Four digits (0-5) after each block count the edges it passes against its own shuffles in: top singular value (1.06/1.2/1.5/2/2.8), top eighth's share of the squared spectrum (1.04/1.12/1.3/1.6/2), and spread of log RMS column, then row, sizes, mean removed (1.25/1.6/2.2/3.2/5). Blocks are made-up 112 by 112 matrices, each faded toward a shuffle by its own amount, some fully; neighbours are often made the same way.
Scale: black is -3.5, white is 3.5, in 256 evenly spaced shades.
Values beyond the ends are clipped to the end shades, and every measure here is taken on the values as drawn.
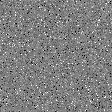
0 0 0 0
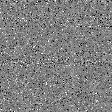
1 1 0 2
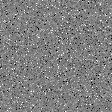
0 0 0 0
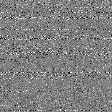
2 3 0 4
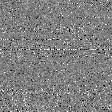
2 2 0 3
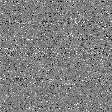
1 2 0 3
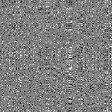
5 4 3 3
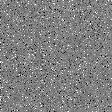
3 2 1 0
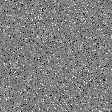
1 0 0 0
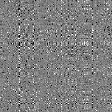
5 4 3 3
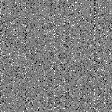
4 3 2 1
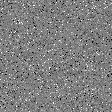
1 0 0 0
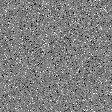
1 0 0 0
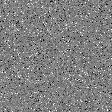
0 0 0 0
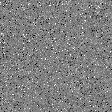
2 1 0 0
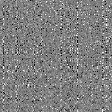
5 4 3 2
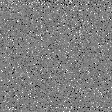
1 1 1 1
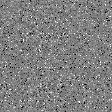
1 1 1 2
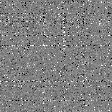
2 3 2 3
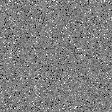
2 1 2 2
